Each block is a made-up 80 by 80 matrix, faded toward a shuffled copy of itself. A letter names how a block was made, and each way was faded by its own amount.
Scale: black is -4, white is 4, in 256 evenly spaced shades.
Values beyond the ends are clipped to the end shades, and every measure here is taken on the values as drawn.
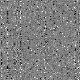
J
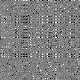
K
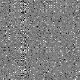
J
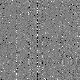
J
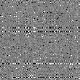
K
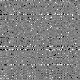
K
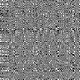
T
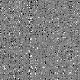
J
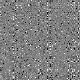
J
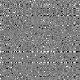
K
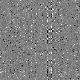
J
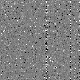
J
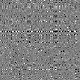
K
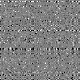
K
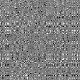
K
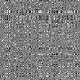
K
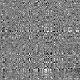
T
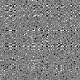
K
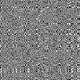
T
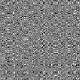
T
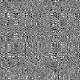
T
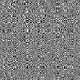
T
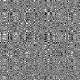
T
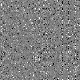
J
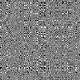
T
